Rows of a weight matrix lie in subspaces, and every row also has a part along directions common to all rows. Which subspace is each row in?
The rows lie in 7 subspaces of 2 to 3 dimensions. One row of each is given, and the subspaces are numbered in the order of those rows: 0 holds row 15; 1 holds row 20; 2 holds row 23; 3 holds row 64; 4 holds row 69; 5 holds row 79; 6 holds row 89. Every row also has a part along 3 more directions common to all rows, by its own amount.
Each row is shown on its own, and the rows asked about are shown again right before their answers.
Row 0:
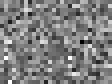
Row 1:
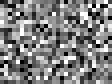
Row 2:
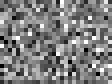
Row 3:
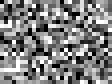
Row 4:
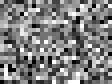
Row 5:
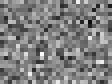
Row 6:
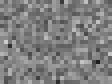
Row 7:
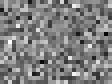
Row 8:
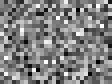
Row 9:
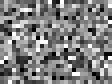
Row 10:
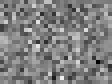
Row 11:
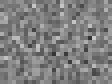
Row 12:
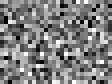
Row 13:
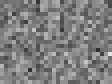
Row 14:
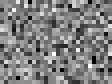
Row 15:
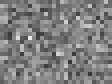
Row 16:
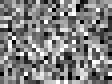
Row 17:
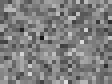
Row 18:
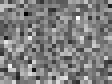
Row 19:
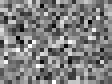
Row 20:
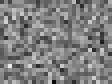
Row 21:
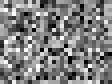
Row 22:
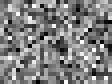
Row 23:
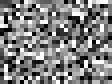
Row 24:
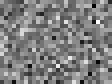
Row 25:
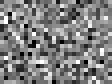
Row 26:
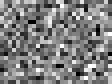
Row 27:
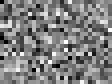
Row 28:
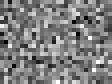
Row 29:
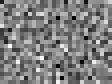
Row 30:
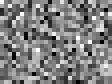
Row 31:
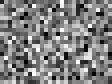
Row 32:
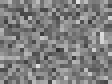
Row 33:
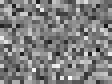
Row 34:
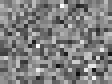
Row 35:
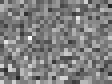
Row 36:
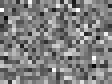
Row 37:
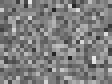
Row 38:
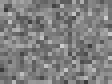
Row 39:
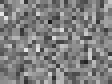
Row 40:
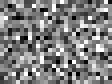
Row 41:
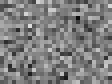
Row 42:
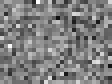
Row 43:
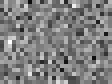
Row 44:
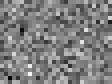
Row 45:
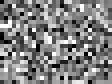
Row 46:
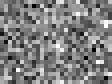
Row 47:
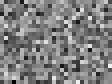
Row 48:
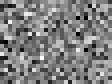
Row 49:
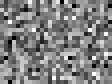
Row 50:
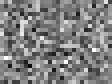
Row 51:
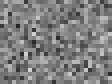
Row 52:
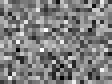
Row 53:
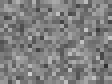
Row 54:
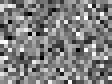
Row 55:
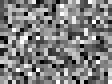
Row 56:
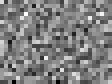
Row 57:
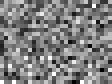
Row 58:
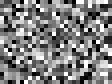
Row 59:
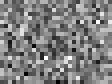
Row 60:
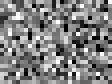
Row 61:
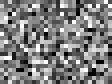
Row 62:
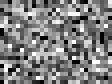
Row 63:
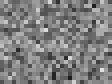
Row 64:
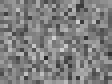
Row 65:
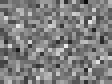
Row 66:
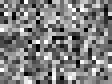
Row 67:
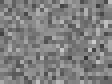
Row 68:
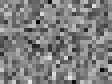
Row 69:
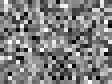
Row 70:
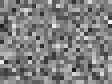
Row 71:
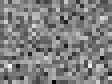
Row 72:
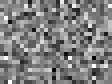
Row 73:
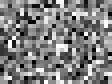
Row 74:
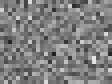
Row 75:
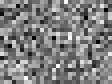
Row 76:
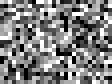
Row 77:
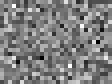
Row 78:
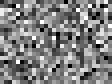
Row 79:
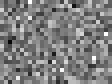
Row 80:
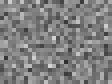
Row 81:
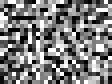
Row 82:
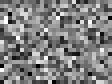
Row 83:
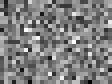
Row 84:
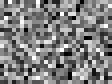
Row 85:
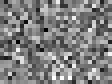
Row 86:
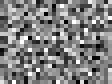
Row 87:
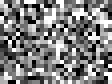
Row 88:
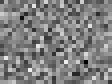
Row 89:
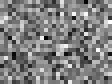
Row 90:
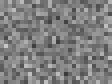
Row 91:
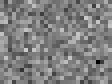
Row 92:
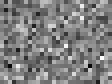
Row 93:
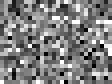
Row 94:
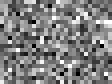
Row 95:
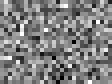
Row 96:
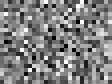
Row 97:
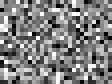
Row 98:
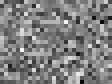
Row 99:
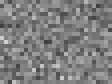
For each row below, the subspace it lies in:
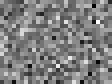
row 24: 4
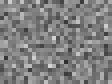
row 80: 3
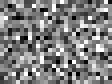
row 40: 0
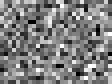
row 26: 6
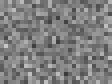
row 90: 3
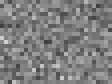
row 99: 2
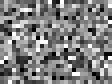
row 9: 5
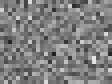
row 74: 5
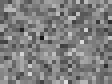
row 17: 6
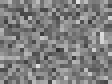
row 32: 1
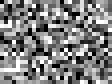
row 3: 2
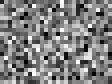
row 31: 3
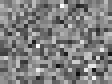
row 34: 6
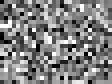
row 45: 2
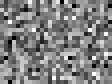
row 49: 5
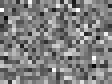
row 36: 5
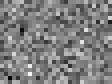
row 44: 6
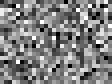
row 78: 2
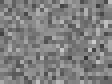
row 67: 6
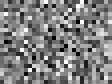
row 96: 3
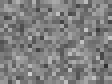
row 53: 6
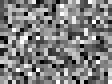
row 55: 0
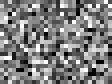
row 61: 3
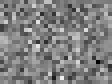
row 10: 4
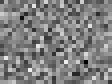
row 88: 3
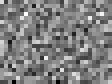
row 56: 3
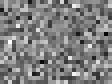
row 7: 5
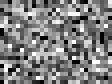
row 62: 1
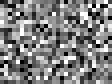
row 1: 2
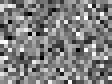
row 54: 0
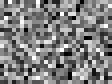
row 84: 3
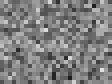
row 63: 4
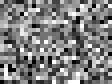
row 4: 2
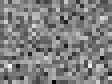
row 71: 1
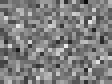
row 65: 1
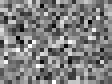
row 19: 1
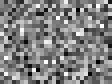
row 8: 3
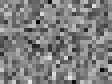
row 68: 4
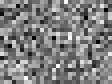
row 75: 2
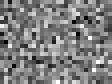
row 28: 3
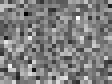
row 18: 0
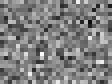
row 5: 1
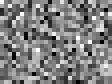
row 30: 2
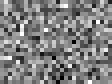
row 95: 4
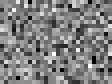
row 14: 5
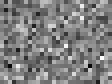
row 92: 1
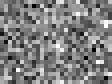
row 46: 6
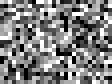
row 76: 0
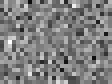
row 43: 5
